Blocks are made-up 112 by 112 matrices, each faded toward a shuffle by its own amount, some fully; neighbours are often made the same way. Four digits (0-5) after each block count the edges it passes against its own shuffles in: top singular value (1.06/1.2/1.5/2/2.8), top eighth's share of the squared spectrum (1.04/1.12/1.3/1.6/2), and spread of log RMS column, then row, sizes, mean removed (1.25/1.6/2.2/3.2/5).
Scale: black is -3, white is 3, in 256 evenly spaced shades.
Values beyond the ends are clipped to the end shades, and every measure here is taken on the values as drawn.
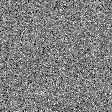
0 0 0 0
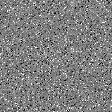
3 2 1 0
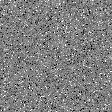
2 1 0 0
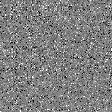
4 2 1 1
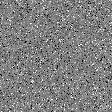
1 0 0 0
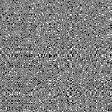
5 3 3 3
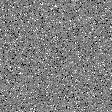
0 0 0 0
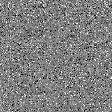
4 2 1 1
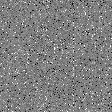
2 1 1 0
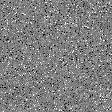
2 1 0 0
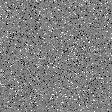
0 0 0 0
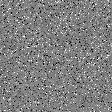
0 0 0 0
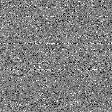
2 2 0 3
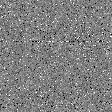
2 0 0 1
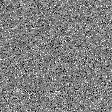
0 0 0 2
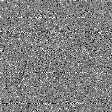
2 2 0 3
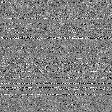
2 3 0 4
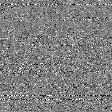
2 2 0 4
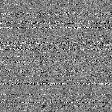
2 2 0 4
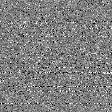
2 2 0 3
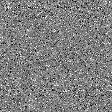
1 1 0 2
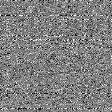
3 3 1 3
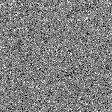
1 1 0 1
